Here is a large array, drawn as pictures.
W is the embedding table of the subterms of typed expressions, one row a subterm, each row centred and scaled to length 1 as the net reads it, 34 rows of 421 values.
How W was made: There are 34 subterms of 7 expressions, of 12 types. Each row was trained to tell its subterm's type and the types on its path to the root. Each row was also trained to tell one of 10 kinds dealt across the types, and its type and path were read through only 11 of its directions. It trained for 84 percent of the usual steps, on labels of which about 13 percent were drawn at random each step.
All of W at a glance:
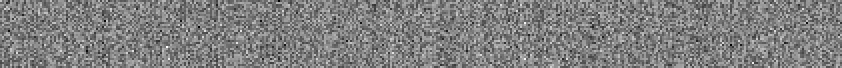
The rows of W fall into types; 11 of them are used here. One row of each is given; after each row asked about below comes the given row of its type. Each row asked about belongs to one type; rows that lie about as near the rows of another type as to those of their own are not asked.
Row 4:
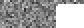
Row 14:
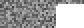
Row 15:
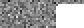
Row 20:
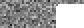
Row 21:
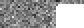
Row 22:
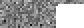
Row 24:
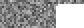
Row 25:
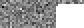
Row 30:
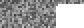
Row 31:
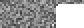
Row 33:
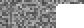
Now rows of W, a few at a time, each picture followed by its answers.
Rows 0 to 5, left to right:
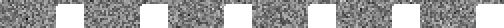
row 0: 14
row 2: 24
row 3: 20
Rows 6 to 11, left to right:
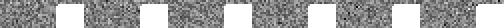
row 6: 31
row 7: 24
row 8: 14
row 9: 25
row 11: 22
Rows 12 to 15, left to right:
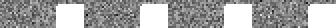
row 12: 14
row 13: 21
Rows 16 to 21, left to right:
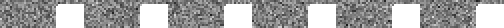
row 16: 33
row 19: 24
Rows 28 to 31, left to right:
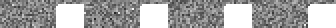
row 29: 33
